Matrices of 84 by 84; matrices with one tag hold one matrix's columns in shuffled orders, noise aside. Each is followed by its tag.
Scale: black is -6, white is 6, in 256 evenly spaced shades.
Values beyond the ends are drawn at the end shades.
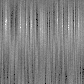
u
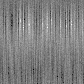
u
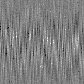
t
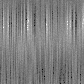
u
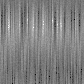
u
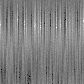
u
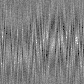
t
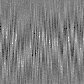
t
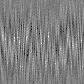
t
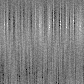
u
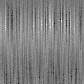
u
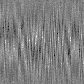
t
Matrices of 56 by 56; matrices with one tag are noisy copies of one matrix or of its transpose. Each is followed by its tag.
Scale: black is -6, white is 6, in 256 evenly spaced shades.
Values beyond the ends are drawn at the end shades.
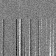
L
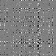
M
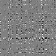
M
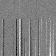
L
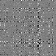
M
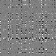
M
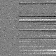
L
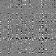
M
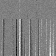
L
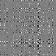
M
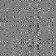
M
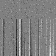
L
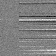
L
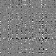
M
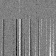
L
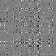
M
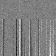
L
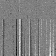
L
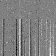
L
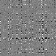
M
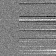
L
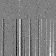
L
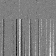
L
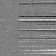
L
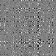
M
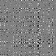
M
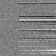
L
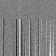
L
